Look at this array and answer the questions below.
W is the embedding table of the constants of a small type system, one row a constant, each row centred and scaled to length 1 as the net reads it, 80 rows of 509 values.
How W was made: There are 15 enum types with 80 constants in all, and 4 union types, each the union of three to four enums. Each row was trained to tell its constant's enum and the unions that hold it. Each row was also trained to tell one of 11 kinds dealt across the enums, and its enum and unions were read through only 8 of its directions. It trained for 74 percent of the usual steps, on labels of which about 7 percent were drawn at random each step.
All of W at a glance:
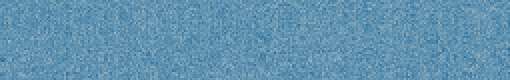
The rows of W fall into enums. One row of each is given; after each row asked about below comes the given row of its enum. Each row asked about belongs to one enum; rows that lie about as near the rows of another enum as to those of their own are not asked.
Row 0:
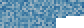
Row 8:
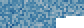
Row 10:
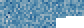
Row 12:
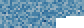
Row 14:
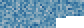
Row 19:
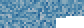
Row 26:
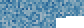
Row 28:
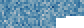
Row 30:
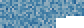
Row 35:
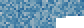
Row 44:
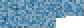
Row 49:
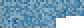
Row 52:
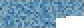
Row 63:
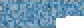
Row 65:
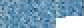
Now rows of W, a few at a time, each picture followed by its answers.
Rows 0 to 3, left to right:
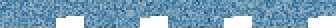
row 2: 44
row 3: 0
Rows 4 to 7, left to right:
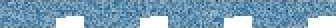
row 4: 44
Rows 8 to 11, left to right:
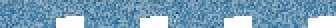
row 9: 30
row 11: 10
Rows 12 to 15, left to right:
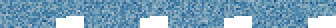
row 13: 26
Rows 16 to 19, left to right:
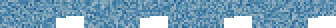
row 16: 14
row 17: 19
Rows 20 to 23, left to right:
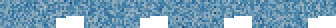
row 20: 65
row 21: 28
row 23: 52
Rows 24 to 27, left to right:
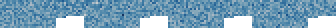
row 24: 0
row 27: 12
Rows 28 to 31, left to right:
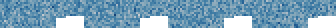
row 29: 26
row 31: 10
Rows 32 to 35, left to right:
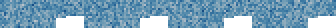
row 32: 26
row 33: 26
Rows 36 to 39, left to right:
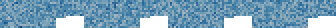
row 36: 63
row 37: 19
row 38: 49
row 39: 49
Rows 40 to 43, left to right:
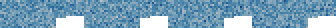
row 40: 10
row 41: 65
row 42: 10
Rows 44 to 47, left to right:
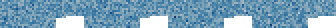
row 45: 0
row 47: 30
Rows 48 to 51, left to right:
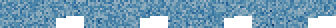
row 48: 14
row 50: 12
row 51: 0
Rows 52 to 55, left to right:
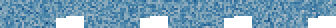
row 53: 44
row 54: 49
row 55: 26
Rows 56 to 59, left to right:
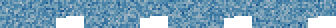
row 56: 19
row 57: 28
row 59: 44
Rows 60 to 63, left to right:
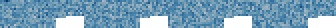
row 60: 19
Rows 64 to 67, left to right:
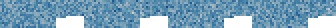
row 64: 49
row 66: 65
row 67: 12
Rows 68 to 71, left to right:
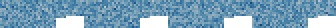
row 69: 8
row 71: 52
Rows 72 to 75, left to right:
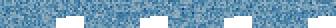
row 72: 49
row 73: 12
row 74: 19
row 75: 30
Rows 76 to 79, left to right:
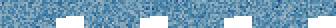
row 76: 12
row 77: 65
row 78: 35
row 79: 65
